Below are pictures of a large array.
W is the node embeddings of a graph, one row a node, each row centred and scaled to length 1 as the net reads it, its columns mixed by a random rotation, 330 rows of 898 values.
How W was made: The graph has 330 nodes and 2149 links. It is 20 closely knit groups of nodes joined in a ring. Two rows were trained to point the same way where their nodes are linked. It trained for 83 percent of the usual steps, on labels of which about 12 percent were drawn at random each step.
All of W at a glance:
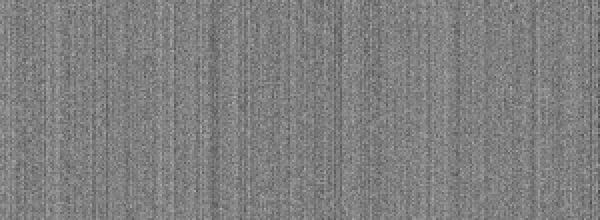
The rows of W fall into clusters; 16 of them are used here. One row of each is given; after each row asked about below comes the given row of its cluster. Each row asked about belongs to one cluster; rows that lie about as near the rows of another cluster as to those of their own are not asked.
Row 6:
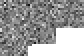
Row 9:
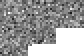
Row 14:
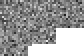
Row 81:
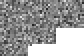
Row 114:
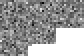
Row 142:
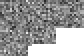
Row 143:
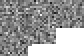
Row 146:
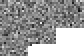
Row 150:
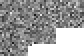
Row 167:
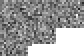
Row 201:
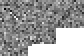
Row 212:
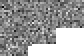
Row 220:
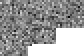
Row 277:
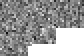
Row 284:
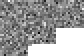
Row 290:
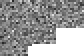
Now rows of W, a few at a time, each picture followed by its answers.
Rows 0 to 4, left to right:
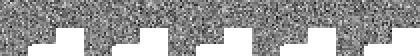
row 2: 6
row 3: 114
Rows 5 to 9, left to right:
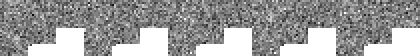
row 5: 9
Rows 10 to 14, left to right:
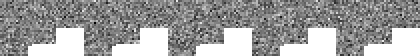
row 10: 290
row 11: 290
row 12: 284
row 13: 81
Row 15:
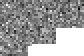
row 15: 277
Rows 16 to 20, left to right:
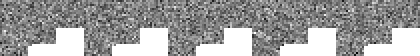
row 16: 201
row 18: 143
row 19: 9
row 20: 143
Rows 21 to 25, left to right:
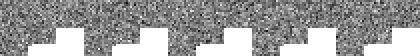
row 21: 150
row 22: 114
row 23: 9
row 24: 277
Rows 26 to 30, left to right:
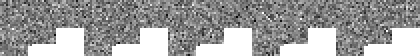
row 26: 6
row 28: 220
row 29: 201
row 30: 146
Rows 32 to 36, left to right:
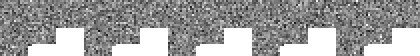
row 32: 212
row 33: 212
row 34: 146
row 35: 14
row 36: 14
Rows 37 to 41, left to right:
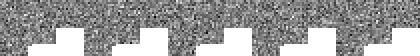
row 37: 81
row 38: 290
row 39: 284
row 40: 167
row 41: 81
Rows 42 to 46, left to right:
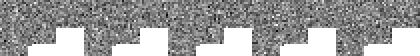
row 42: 6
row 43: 6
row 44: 277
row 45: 81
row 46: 81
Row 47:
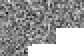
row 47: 284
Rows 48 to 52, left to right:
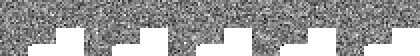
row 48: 290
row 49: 6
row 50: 81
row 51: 9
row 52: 142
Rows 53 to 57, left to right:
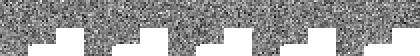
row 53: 143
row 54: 290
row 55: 150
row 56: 143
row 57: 81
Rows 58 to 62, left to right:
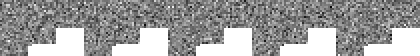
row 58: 277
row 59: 220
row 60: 143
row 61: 220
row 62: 146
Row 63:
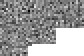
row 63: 146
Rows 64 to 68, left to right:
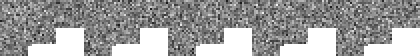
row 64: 277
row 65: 81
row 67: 220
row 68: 146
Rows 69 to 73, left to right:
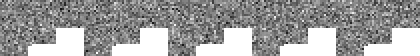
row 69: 277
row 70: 81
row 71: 201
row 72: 6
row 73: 9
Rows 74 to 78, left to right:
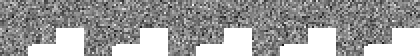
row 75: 14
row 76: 220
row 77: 220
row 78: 6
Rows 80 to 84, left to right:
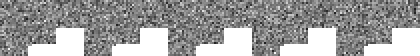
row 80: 212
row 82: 290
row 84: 143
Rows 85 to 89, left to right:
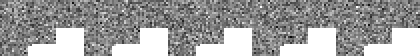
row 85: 146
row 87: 167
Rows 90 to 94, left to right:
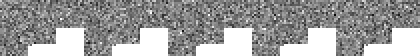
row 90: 167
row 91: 81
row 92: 114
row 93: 6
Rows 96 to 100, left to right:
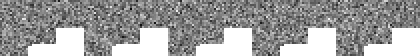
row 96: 201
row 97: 201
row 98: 114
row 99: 142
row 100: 277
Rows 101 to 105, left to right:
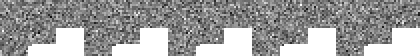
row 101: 284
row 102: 290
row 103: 146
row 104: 9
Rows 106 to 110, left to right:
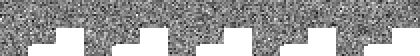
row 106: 142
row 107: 201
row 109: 201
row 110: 143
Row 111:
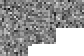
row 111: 201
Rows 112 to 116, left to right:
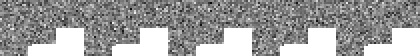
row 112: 6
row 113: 277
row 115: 81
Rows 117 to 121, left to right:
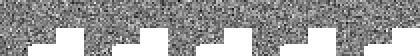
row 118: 143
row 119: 14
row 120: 167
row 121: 290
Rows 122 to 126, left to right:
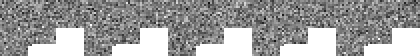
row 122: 146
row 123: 201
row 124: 150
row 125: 142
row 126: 143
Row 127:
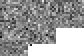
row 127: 9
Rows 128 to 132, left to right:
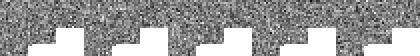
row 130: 201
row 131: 146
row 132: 212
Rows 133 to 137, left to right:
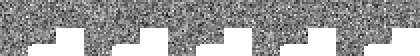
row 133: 142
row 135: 114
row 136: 142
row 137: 142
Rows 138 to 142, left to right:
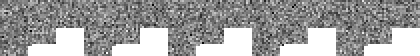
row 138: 212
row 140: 167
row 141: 150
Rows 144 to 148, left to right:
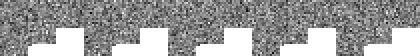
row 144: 212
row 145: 212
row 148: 277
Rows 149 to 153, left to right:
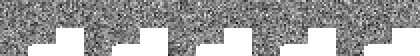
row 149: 114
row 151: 81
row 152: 167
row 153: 284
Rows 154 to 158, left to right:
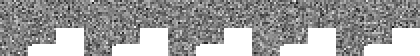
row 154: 146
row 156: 290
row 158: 212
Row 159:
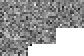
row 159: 9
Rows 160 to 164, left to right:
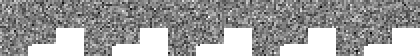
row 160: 114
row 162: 167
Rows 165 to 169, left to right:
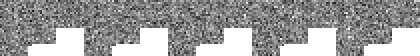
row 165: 146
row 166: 290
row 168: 167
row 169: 6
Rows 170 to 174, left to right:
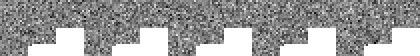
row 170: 143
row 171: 114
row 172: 201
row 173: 146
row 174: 9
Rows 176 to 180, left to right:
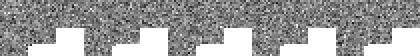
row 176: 9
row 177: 114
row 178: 143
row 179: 6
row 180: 290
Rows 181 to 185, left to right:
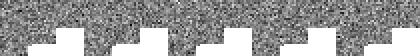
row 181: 212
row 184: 146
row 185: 212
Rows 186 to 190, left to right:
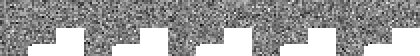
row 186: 290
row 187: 146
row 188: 150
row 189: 143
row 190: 150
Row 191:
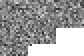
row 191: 167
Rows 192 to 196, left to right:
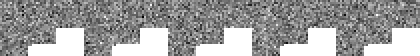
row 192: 143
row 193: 81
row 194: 167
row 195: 6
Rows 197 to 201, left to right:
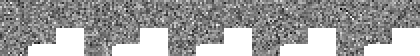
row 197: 143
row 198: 114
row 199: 284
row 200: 284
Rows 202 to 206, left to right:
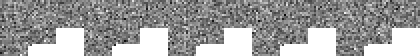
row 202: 9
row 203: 9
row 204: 146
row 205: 9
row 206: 277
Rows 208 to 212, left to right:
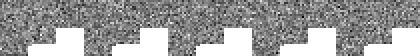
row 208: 277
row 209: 290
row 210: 142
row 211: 284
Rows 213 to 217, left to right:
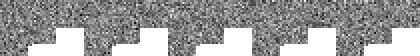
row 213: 150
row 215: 167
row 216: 14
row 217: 284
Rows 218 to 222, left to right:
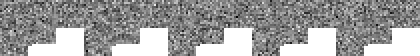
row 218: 114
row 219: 212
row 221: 143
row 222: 146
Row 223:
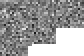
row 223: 167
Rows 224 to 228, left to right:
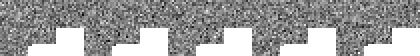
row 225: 220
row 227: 284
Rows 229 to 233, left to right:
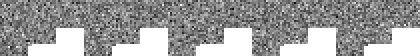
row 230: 167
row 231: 14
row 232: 114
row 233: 146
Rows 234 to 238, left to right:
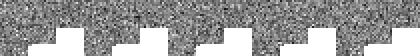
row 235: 220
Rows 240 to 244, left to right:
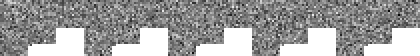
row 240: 9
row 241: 142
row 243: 284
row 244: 14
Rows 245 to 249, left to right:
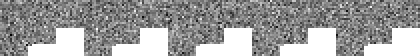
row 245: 150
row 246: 6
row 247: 201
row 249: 143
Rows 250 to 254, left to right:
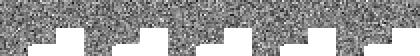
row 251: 114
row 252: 14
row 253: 212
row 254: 212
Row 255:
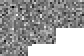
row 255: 6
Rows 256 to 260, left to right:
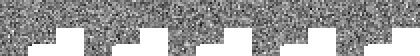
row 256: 290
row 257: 277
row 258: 114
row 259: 81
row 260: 114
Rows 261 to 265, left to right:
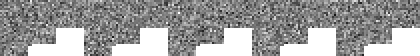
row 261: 212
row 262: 167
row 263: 220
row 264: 6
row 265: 290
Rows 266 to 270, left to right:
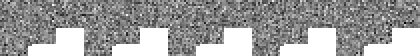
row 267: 142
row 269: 14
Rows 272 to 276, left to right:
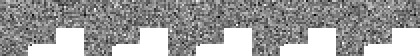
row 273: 142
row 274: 284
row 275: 14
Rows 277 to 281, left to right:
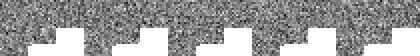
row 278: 114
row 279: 290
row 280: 9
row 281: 284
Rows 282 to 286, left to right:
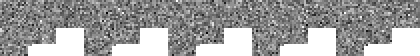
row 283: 284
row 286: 9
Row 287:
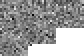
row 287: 9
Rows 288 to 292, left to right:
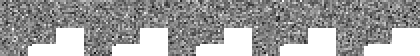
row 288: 6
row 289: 167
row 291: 212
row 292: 220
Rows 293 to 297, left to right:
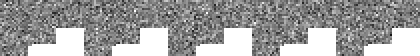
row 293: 143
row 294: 6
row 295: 284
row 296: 143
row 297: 6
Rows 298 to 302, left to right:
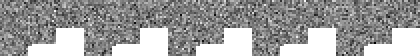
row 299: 201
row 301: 14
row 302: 143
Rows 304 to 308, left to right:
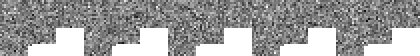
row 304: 9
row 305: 143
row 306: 167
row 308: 146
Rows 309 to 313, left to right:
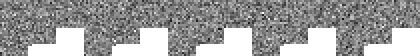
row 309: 167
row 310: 146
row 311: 201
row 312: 201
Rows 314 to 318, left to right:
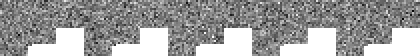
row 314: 150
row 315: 150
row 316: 14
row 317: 114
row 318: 6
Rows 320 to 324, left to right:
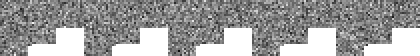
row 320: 212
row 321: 277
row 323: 167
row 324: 9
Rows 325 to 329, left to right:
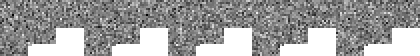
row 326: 14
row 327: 6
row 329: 9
